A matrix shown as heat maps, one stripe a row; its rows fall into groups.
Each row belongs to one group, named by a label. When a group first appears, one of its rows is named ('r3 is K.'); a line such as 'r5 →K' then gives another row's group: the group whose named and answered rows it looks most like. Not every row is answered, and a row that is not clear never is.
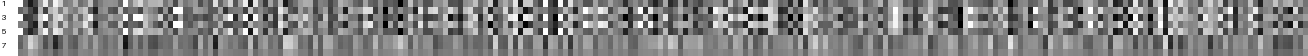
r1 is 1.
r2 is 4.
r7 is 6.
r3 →1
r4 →4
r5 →1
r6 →6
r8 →6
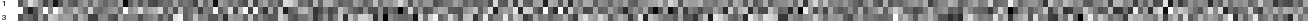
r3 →4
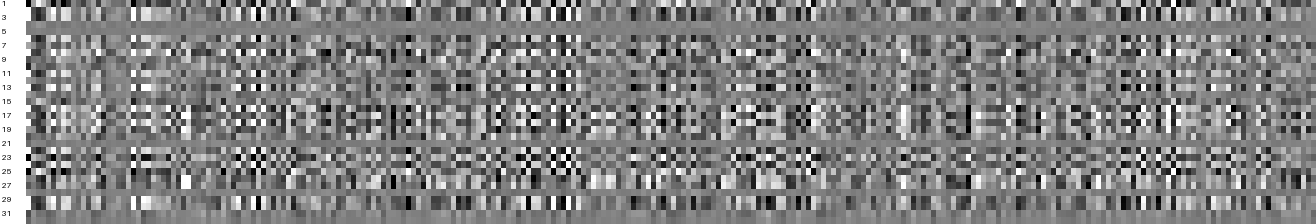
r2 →1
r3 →1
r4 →6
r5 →4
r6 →1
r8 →1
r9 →4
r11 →1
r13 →1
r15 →6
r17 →4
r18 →1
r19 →4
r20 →4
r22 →1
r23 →6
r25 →6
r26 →4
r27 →4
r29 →1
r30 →1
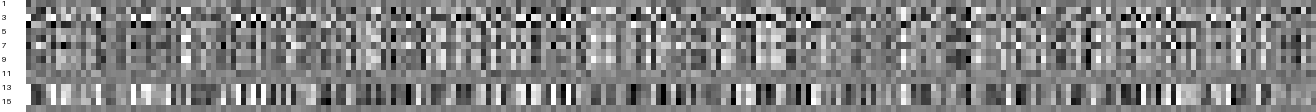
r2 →4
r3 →1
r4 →6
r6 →4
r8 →4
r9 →4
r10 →4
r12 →6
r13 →1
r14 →1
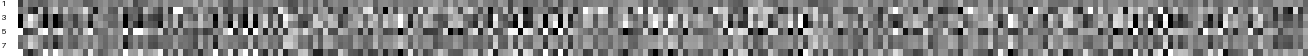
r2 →4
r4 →6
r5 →1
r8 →1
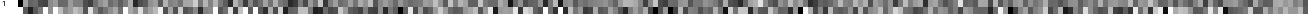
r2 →1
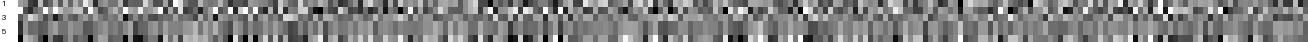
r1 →4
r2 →1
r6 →6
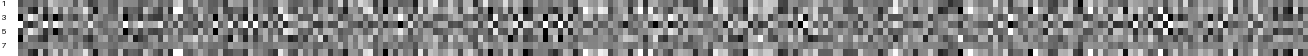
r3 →6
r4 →1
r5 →6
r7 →4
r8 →4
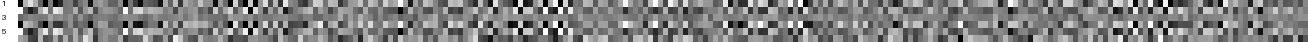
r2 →1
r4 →6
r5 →1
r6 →4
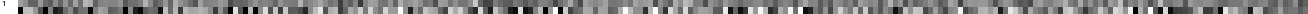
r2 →6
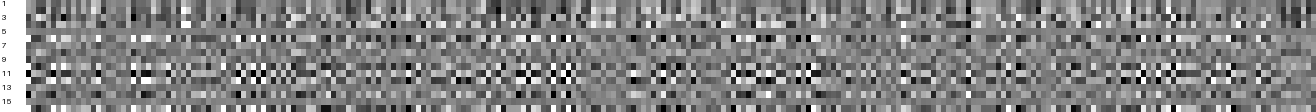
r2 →4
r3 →6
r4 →4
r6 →1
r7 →4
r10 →1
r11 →6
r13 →6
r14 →6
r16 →1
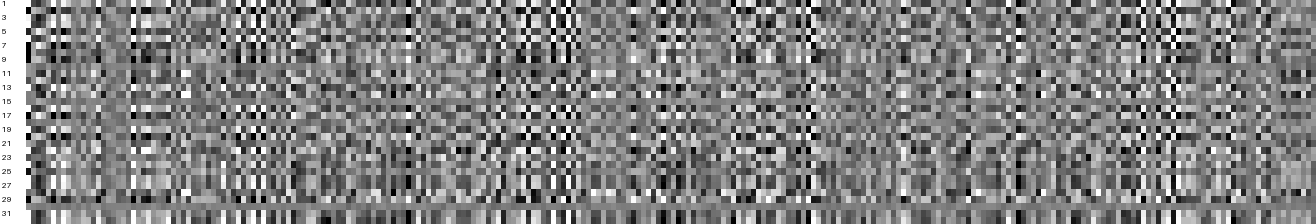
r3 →1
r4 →1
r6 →1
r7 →6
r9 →6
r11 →4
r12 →6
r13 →1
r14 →4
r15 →6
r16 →1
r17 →6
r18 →4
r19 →1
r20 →6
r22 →1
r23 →4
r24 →1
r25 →6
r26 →1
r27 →1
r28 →4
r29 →6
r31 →1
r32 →1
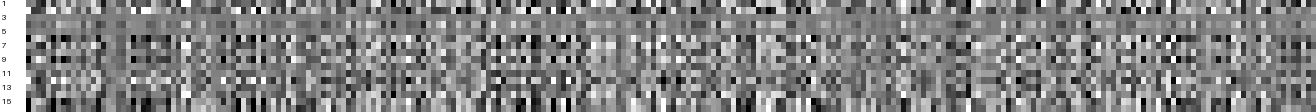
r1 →4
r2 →1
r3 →4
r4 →4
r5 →4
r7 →4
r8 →4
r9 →6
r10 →4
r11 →4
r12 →1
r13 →4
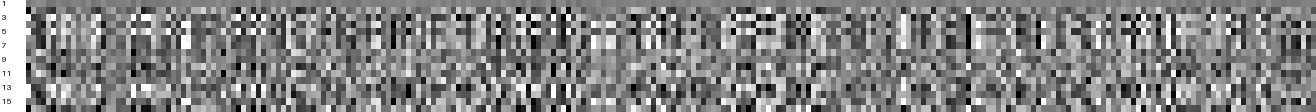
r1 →6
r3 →1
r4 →4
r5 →1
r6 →4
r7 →4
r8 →6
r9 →4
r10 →6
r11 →6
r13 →1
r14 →1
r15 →4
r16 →6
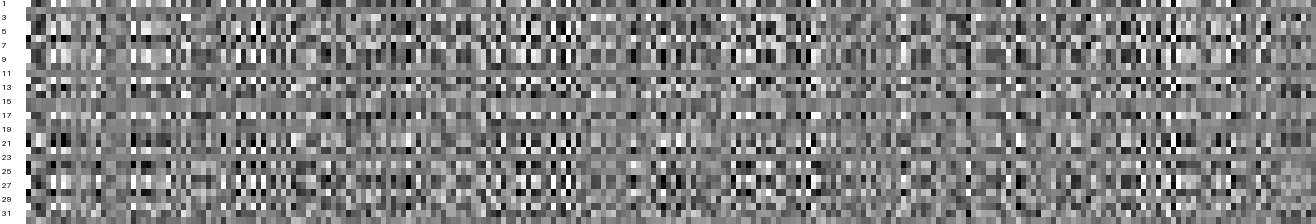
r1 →1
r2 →6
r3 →4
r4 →1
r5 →1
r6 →6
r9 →1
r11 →6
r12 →1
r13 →6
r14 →4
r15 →4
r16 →4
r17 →1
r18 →4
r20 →6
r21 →6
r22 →1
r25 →6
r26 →1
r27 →1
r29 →4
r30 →1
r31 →4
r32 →6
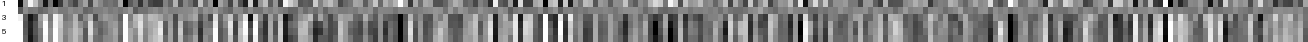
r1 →6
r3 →1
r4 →1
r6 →1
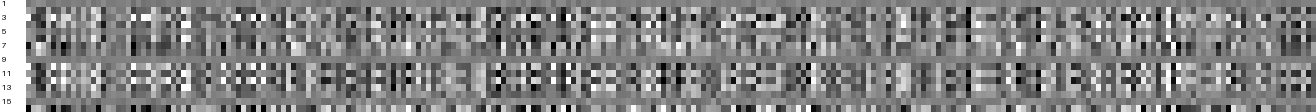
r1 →6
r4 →4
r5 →4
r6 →4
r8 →6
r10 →1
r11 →4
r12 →1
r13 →4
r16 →6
